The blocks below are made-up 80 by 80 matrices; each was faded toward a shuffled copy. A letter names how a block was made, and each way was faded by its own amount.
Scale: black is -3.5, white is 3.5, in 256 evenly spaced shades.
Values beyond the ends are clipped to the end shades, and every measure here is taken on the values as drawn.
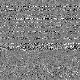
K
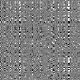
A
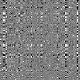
A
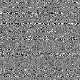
K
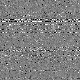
K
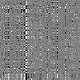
A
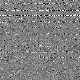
K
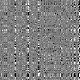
A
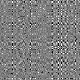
A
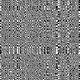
A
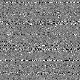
K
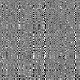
A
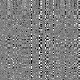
A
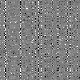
A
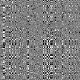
A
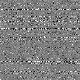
K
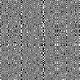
A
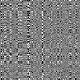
A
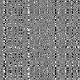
A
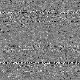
K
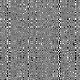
A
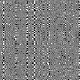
A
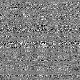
K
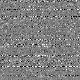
K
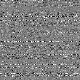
K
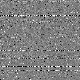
K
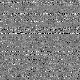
K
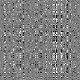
A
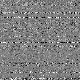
K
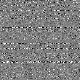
K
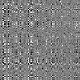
A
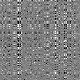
A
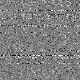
K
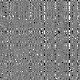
A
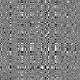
A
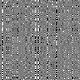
A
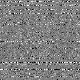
K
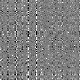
A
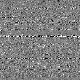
K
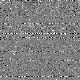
K
